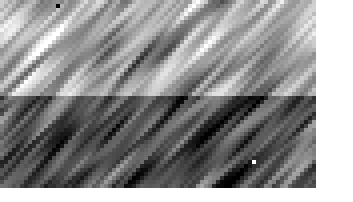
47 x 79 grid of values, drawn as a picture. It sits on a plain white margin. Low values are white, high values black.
Lone odd cells: 2, 1 higher and 1 lower than their neighbours. Grain: diagonal, up to the right. Seam: horizontal, 50% of the way down, the bottom part higher.
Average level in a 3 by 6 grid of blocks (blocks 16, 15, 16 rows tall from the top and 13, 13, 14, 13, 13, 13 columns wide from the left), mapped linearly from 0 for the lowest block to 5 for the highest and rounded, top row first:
011111 | 223333 | 555554
